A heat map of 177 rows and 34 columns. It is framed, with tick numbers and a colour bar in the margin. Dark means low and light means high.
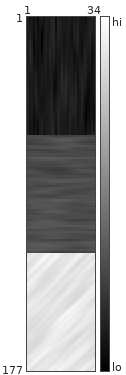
It is made of 3 by 1 panels. Panel 1,1: very low, streaked downward, faint in contrast. Panel 2,1: low, streaked across, faint in contrast. Panel 3,1: very high, slanting up to the right, faint in contrast.
